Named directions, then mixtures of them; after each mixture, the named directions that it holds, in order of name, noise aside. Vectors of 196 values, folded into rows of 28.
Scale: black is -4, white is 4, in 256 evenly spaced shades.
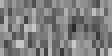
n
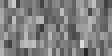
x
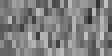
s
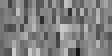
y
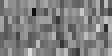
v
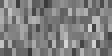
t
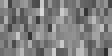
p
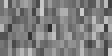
p, v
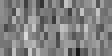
x, y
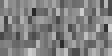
v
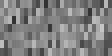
p, s, t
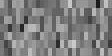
n, s, y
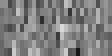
y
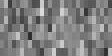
p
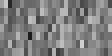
p, s, y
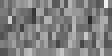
s, v, x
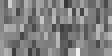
y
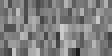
t, y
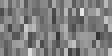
n, v, y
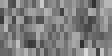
n, x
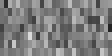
p, s, t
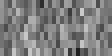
x, y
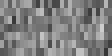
p, s, t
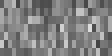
t, x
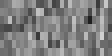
s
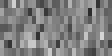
s, x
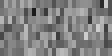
s, t, v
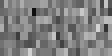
v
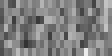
x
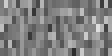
p, t, v
